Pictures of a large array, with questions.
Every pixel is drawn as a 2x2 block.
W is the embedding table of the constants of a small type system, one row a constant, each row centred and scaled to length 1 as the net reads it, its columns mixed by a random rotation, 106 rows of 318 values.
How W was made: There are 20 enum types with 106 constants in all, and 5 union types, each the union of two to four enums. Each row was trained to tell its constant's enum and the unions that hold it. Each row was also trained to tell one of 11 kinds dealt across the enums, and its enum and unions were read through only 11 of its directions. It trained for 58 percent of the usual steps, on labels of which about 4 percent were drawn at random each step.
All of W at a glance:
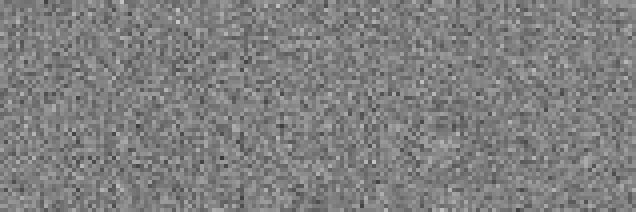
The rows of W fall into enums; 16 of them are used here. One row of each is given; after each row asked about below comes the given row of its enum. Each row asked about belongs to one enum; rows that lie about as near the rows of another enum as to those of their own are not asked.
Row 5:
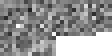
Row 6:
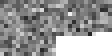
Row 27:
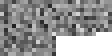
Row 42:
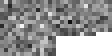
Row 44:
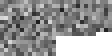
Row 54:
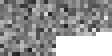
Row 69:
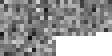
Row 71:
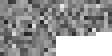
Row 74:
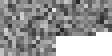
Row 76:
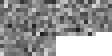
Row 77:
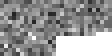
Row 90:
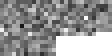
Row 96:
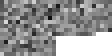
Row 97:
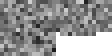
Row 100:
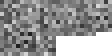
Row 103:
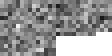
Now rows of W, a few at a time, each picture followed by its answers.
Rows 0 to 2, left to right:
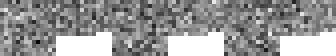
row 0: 74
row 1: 69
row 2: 54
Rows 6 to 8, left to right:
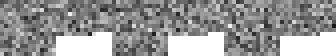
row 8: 100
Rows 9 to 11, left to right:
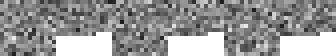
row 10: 96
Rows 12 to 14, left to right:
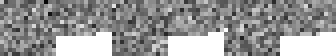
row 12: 54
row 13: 69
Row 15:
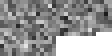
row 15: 74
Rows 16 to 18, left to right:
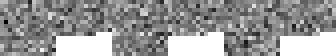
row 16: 97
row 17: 77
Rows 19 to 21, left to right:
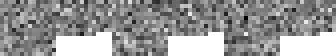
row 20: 54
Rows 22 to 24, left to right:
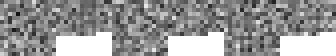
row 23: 97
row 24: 27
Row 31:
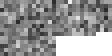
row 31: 69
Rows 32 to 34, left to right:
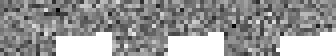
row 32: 96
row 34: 54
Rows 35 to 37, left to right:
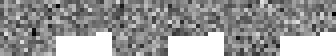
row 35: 74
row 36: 42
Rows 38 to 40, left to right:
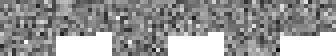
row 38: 76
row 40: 97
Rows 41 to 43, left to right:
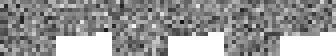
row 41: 27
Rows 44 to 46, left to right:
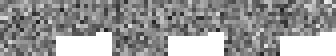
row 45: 27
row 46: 103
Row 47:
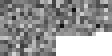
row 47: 6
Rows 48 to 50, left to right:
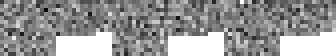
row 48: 5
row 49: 76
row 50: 54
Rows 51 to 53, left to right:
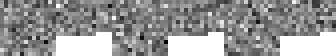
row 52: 44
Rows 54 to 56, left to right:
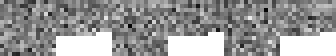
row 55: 44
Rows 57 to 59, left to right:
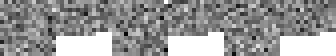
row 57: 77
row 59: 6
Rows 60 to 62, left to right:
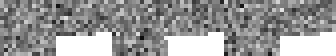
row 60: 103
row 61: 69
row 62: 90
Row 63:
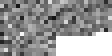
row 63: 6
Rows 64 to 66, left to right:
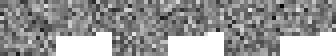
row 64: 97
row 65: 6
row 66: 103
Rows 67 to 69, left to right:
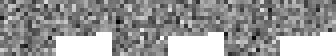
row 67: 71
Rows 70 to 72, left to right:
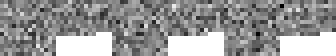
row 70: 74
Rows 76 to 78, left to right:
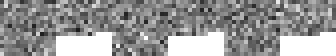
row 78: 27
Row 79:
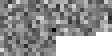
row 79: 71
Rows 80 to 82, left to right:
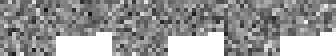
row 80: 5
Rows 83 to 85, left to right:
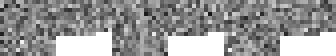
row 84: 103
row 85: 44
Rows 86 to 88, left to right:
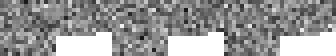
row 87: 6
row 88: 71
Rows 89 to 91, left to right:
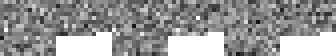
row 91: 74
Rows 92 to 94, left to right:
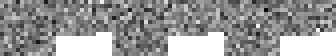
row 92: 69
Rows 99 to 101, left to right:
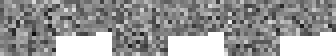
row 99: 76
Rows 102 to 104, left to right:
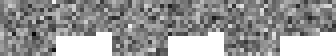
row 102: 97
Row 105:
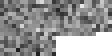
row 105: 96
